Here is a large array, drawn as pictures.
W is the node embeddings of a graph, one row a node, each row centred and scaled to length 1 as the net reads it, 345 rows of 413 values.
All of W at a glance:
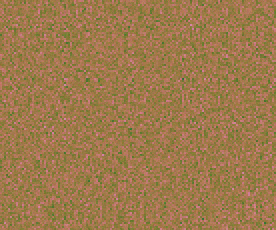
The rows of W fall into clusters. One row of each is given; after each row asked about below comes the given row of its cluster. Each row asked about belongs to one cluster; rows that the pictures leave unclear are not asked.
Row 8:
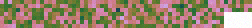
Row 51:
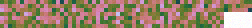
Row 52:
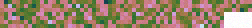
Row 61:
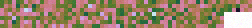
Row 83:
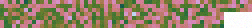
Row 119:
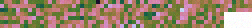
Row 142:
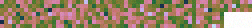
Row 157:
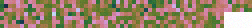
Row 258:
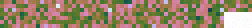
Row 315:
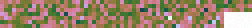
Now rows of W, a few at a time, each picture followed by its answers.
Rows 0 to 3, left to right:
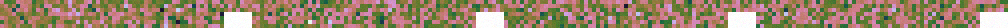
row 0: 142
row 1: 51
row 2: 83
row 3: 51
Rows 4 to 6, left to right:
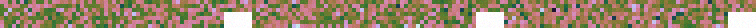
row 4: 83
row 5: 258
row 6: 142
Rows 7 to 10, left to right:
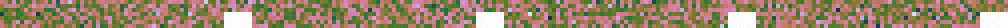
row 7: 83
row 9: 157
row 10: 61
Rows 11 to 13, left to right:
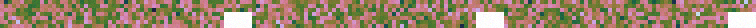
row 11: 52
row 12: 157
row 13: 83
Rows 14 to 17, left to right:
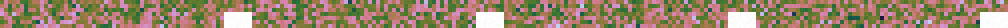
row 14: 315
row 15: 157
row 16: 315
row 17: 83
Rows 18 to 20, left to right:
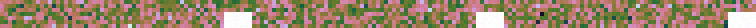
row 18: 315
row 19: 157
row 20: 83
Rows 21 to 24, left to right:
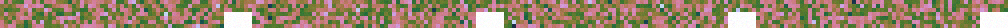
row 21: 8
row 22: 315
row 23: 258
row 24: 157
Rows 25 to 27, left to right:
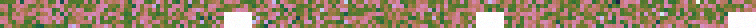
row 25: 51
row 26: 157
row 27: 61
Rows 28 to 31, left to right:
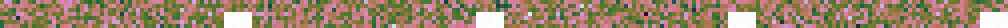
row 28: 119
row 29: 61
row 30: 157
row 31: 258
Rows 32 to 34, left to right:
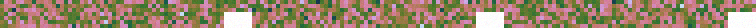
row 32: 258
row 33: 8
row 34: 52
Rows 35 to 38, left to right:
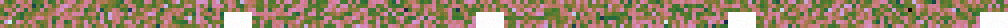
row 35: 142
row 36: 61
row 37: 83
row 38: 61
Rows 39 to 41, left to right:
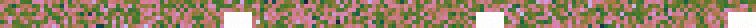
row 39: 315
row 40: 51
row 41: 315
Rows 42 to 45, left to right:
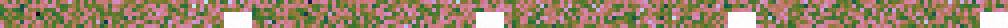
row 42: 83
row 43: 83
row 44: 51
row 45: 119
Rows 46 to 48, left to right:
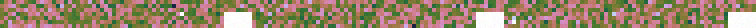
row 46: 258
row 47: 83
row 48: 142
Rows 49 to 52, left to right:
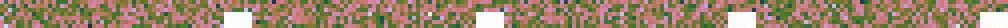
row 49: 8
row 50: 51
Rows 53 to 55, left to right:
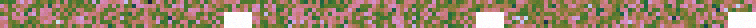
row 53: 51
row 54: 51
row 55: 52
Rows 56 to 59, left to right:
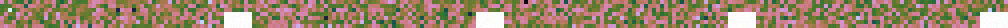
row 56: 8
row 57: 258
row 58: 51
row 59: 61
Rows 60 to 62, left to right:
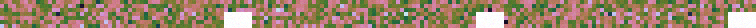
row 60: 119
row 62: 142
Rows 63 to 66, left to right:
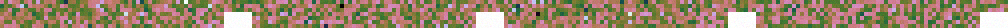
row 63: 8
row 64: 51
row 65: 8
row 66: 51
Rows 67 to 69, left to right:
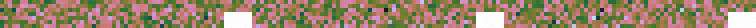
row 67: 119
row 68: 8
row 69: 52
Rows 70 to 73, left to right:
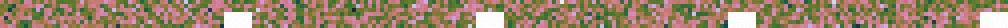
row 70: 8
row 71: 157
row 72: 83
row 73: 315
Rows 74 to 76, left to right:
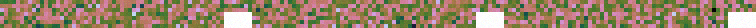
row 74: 51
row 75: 119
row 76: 142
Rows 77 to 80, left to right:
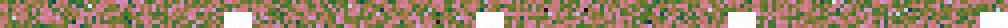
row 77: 51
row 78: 52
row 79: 61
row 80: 61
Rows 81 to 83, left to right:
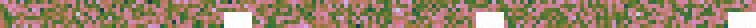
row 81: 83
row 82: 315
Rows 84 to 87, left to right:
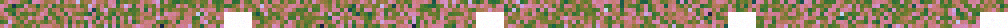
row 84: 315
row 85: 83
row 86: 8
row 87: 61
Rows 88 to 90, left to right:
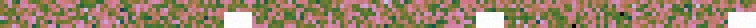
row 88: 119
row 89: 8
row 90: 83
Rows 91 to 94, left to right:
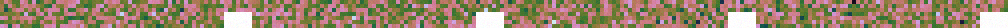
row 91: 119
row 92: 61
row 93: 52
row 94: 157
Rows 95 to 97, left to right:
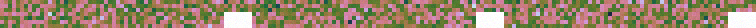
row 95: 61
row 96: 8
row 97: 51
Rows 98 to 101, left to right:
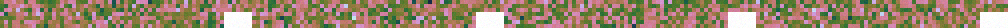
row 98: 157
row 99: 61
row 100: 315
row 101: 52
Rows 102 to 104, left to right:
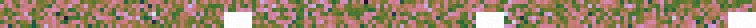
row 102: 119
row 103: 157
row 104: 315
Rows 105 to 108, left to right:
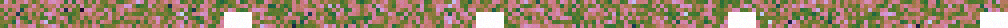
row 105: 258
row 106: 52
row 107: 258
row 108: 83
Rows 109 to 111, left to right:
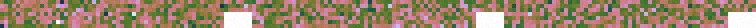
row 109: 51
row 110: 315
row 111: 61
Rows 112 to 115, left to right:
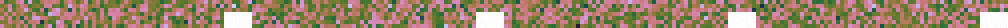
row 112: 142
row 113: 52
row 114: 51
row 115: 8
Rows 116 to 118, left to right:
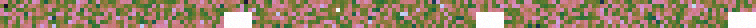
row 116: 61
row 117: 119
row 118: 119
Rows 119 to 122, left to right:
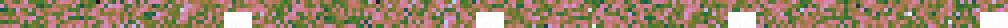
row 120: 52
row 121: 119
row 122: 119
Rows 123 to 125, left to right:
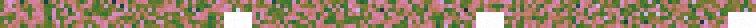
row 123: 157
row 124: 52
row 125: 61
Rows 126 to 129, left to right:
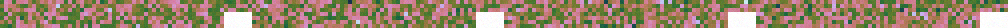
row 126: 258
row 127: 119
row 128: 315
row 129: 315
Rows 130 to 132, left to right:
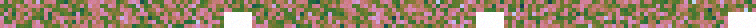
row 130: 8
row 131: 8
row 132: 61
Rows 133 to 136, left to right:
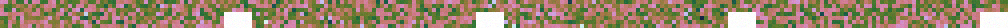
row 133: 61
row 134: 83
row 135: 258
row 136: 315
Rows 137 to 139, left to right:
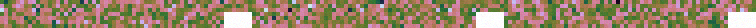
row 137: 51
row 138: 258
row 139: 157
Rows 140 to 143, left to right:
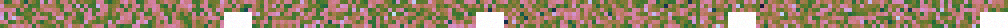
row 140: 52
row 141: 61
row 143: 157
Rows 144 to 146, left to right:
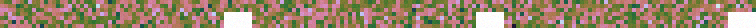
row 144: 52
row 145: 142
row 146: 51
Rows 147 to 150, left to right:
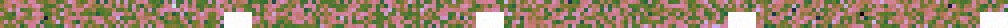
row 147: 157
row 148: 51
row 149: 61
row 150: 51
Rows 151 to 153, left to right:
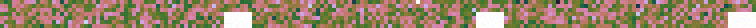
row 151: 51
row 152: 258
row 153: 51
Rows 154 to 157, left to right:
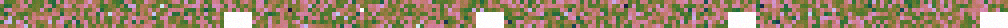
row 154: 142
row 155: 258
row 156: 83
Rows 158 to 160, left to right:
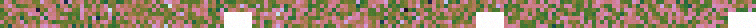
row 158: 258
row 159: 61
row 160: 8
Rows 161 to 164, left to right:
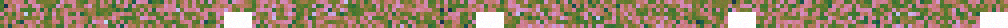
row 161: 157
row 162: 157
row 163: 258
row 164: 61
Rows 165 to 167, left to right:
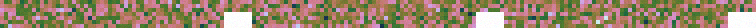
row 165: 52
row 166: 258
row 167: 61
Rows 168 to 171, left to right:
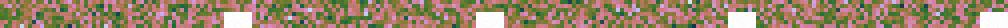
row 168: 83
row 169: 52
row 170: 8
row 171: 258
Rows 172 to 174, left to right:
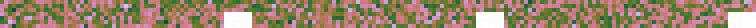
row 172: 315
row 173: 8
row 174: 83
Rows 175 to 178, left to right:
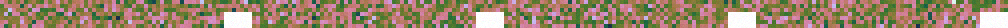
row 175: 83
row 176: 51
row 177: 258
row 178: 315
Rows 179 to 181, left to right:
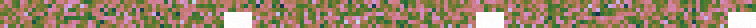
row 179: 119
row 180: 157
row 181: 157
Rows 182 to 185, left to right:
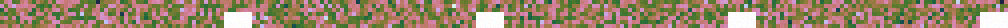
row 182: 119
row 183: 52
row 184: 61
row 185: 61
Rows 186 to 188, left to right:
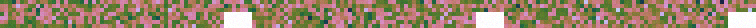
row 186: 51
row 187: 83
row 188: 8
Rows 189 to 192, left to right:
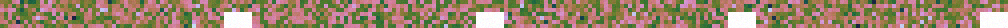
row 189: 52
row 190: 51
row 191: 52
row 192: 315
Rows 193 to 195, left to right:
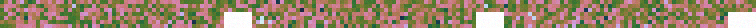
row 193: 258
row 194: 142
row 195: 61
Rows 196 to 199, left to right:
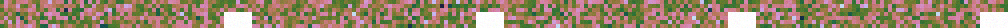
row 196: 258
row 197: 119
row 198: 315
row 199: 157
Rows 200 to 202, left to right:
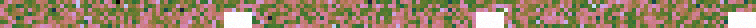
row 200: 315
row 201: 315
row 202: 51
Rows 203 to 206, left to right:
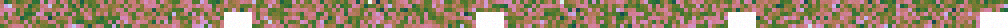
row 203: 52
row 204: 52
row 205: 83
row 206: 315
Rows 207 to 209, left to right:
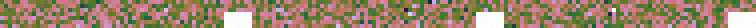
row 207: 119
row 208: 61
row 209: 258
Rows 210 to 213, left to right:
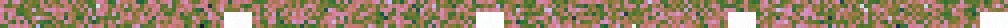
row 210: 52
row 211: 51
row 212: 315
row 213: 258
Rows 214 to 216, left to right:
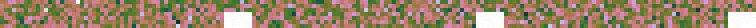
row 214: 315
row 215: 8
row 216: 142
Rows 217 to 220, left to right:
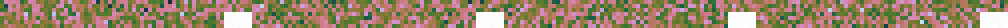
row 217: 157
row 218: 52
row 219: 142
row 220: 315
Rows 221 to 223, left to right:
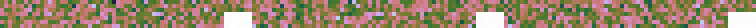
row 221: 61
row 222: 157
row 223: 8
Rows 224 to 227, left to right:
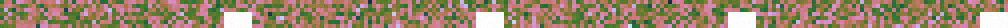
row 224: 258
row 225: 315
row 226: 258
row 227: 61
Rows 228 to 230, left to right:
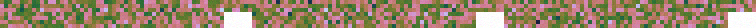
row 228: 52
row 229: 83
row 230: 83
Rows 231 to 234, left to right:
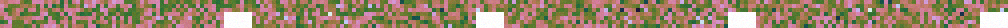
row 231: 315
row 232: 157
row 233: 8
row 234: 8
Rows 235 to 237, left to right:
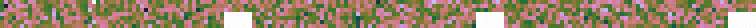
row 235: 157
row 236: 83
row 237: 8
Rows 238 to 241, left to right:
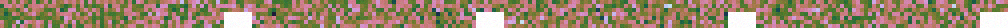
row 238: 83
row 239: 52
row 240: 142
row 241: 52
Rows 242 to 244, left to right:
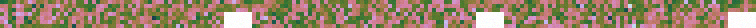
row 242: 51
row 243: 52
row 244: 315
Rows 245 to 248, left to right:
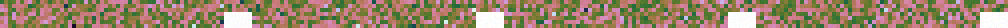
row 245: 51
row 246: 119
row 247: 61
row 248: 52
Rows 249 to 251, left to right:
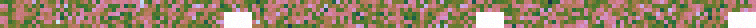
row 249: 51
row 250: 51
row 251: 119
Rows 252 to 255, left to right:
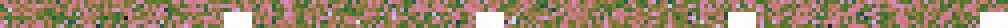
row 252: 83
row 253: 157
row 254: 142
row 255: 51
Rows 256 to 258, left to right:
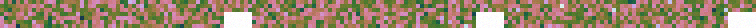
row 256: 8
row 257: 142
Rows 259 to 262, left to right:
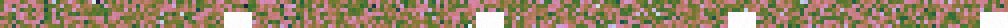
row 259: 157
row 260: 157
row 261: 61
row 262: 119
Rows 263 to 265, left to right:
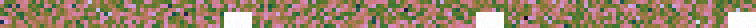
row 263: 142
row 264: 61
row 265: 258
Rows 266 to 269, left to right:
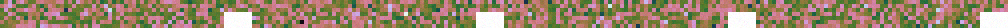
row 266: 258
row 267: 119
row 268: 157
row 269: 119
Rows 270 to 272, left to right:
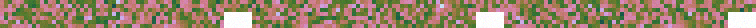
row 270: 52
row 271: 119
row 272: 52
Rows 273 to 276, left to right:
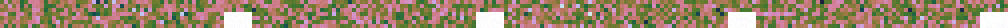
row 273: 157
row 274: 119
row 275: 258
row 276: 61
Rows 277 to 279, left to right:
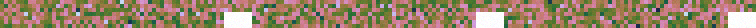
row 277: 157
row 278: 315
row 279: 157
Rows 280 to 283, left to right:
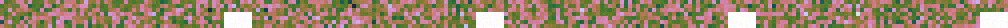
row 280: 142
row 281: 119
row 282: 157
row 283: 61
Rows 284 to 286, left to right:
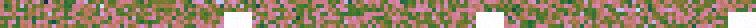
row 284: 61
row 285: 157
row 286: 8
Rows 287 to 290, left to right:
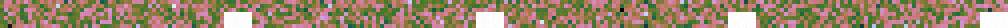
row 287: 258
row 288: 315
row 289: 8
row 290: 83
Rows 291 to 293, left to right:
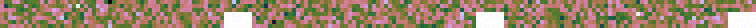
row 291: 52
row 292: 8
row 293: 83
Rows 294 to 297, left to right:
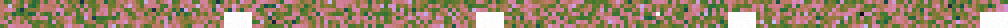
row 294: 52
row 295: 315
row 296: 119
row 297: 51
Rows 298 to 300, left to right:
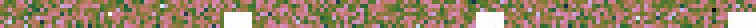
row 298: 142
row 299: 258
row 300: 142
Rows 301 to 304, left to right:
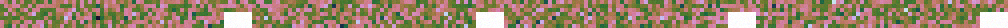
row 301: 83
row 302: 119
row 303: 83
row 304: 61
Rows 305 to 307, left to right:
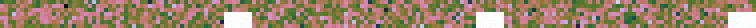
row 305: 51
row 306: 8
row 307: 51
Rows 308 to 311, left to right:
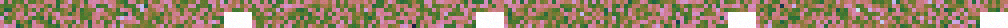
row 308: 8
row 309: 83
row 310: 83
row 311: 8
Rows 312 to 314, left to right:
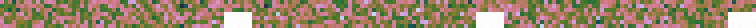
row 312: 8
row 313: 119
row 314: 52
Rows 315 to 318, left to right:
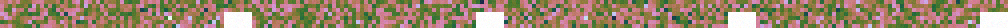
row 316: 83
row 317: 142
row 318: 8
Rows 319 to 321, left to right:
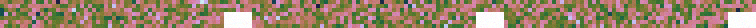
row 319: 83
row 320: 51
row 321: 83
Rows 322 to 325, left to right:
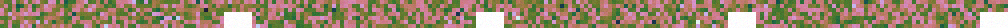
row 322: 61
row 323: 8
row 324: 52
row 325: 52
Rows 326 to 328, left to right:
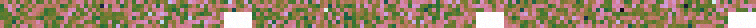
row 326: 83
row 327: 83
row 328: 8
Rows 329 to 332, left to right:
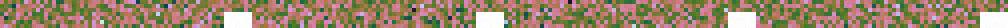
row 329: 8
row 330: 142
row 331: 258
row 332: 8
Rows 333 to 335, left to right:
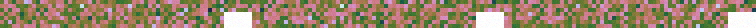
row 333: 258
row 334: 51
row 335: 51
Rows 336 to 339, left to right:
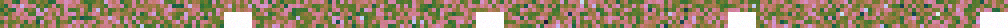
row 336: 119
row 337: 83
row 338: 315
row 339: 258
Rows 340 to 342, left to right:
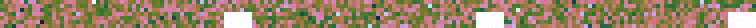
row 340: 157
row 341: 83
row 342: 315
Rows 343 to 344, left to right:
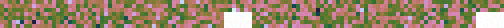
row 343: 83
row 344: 258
